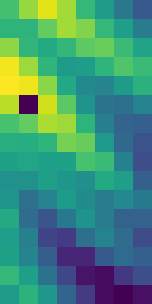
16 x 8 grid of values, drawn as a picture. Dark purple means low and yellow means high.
Grain: diagonal, down to the right. Average level on the scale: 50%. Slope: up to the top left. Lone odd cells: 1, lower than its neighbours. Ninth with the highest average: top left.
